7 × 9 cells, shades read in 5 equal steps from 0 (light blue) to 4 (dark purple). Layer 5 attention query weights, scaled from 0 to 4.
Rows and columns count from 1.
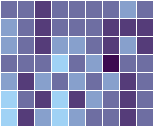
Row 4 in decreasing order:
4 2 2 2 2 2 2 1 0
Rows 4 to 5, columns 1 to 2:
2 2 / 1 3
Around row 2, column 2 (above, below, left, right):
2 2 1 3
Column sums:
7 16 16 7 12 12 17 16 16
